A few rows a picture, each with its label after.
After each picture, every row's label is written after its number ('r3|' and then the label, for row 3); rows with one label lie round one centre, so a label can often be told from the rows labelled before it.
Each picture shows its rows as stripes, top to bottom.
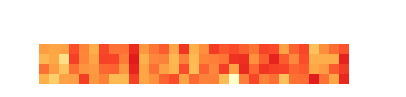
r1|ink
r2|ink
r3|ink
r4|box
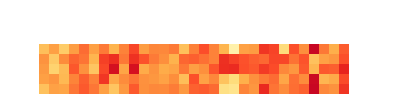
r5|box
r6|ink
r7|ink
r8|box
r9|box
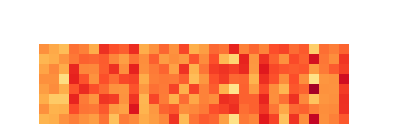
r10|ink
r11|box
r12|ink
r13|ink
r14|box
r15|ink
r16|ink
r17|box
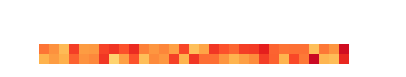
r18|ink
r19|box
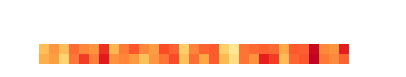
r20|box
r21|box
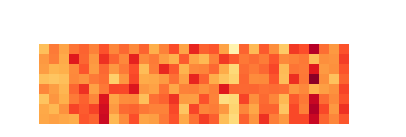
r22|box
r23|ink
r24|box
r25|box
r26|ink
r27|box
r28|box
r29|box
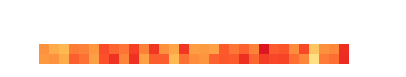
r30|ink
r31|ink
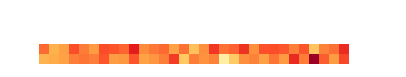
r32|ink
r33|box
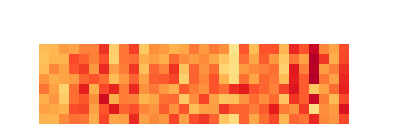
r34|box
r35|box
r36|box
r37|box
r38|ink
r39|box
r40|ink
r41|box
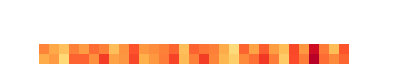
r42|box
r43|box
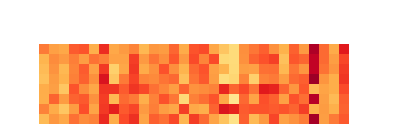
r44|box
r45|box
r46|box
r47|box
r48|ink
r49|box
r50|ink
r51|box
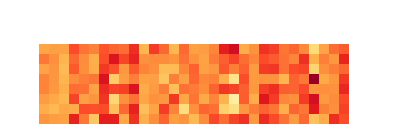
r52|ink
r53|ink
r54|ink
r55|box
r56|ink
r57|box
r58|box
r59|ink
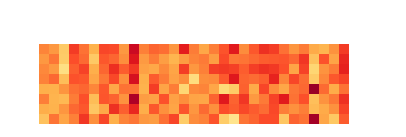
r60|ink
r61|ink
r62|ink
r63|ink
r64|box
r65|ink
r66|ink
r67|box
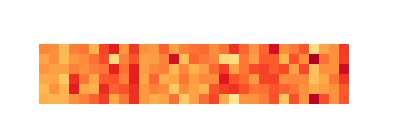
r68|ink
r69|box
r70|ink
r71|ink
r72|ink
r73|box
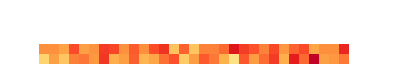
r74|ink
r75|box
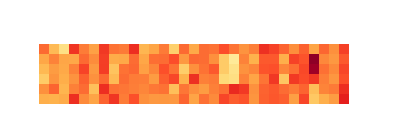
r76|ink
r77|box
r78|box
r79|box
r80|ink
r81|ink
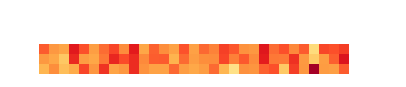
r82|ink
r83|ink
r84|box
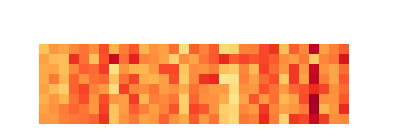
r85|box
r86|ink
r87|box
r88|box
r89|box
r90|box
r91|box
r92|box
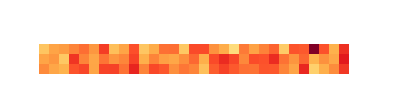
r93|box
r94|ink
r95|ink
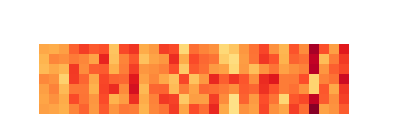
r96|box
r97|box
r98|box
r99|ink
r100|ink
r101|box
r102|box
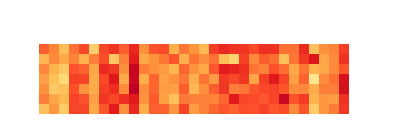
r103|ink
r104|box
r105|ink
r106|ink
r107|ink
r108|ink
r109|ink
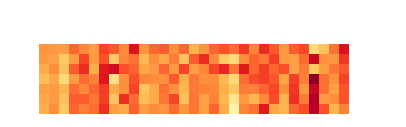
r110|ink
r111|box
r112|ink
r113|box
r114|box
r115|box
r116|box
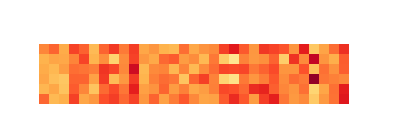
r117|ink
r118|box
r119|ink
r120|box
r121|ink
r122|ink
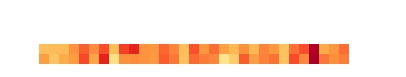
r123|box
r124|box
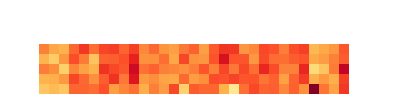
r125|ink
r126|ink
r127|ink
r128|ink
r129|box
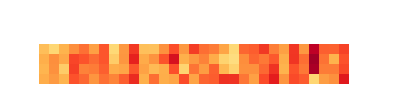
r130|box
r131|box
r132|box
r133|ink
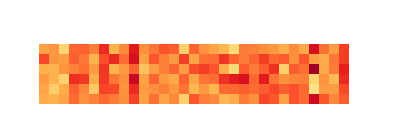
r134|box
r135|ink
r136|box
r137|ink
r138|ink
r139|box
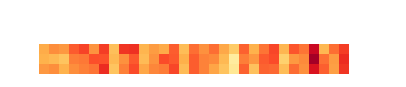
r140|box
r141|box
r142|box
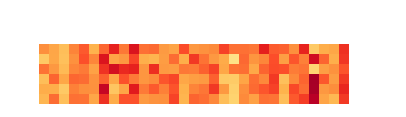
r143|ink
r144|box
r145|ink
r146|box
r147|box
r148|box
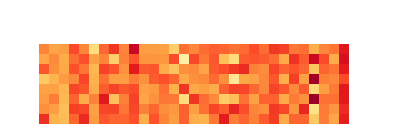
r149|ink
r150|box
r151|ink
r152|box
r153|ink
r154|box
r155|ink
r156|ink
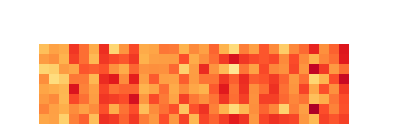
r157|box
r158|ink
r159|box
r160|ink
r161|ink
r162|ink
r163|box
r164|ink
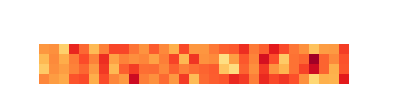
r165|ink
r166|box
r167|box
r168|ink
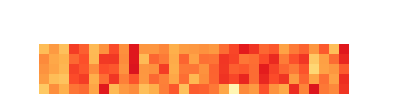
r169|ink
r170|ink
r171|ink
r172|ink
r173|box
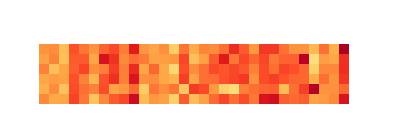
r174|ink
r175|ink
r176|ink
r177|ink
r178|box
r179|ink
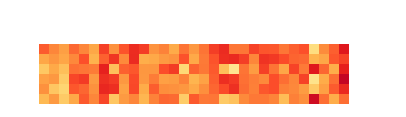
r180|ink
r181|ink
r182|box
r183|ink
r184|ink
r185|box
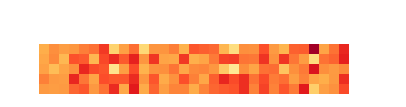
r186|box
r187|ink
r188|box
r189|ink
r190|ink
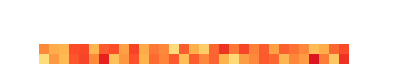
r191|ink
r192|box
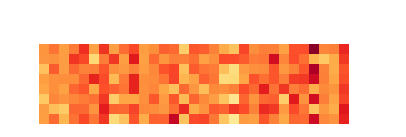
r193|box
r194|ink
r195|box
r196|box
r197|ink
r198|box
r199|ink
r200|box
